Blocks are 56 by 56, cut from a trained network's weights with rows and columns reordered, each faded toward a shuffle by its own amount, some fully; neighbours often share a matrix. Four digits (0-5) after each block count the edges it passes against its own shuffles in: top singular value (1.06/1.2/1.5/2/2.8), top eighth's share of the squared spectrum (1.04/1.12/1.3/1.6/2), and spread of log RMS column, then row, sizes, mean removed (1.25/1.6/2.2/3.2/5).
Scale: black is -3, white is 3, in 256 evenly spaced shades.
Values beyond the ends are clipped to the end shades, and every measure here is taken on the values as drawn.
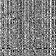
4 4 3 2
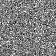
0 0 0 0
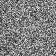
0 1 0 0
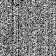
3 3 1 0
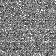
1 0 0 0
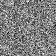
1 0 0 0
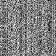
3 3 1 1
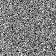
0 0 0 0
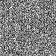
2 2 0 0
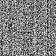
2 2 0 0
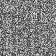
1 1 0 0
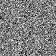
1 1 0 0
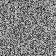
1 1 0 0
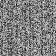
2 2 0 0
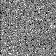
0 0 0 0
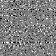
3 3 0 2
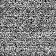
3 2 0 0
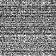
4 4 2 2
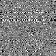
4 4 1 3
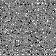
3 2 0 2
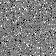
0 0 0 0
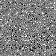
3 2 0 2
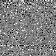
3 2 0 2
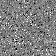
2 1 0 0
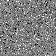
0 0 0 0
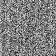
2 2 0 0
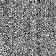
3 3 1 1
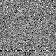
2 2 0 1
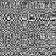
4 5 1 3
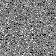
2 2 0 1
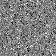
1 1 0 0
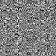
3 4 1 2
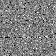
2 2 0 1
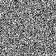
2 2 0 0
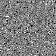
2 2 0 1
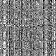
4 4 3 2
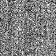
2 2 0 1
